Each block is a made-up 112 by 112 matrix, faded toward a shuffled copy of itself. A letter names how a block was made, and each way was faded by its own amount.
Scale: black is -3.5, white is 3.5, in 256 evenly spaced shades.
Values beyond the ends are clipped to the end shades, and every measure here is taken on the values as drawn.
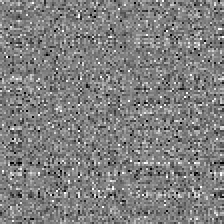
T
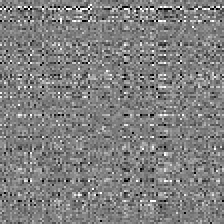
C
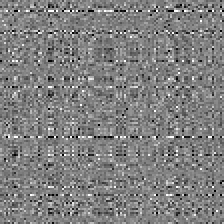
C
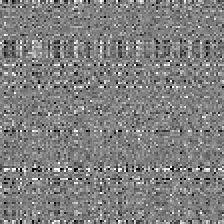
C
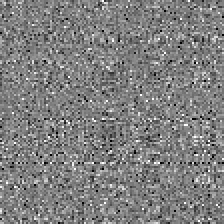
T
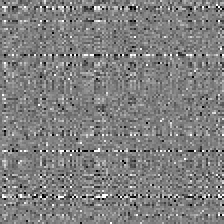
C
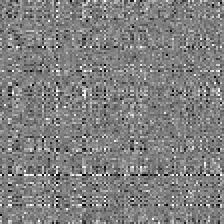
C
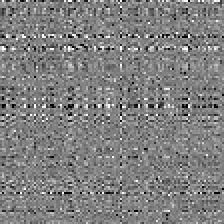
C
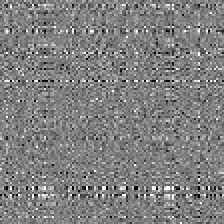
C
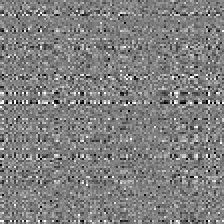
C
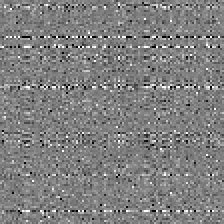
C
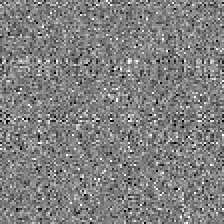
T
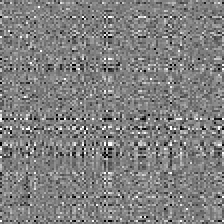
C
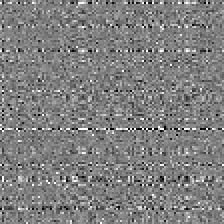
C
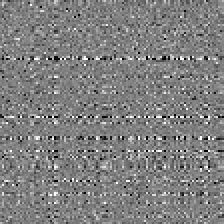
C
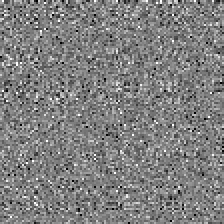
T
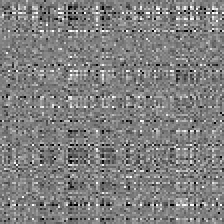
C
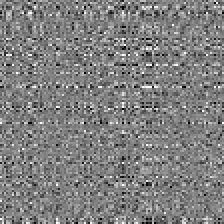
C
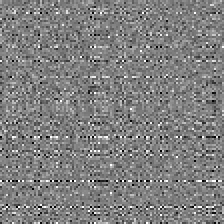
C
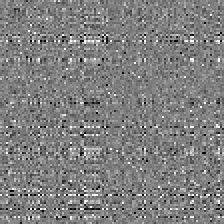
C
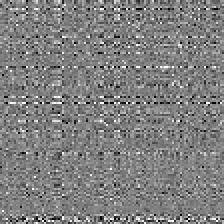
C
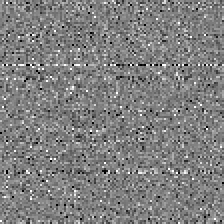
T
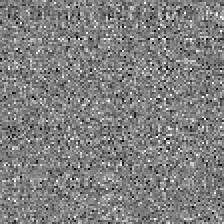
T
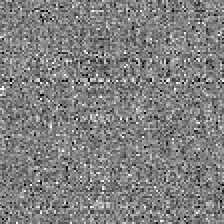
T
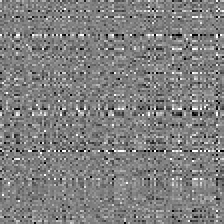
C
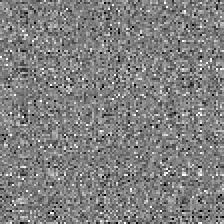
T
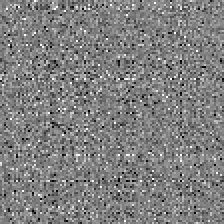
T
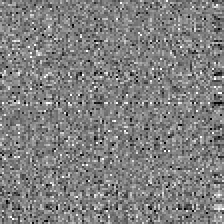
T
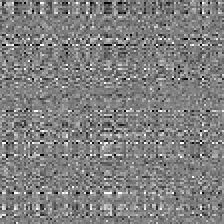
C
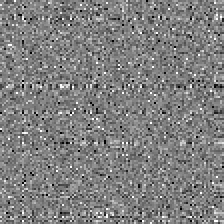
T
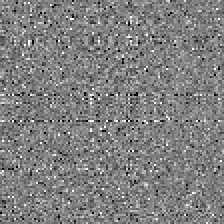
T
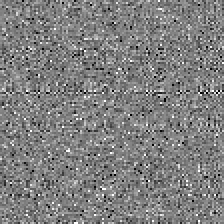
T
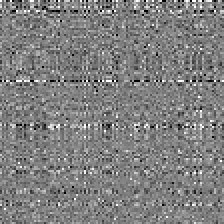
C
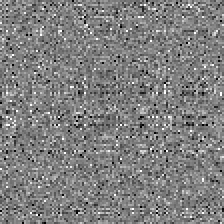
T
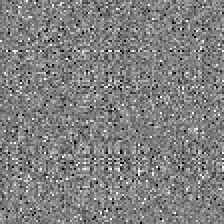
T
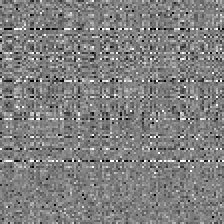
C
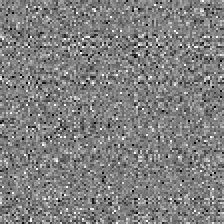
T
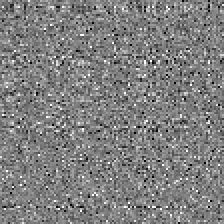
T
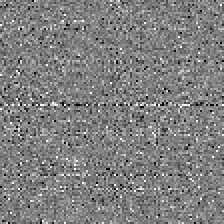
T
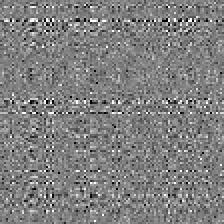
C
